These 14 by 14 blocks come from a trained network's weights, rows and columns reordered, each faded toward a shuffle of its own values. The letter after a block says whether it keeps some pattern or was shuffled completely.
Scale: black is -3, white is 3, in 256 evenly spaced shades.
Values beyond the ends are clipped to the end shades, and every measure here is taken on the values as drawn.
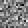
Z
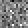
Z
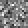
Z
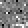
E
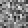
Z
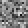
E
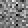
Z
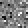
Z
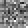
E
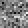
Z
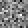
Z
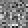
E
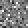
Z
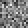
Z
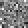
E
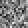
Z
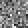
Z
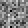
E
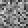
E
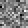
Z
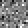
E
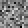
Z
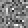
Z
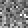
Z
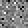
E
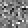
E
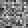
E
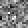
E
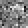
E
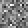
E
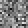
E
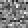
E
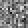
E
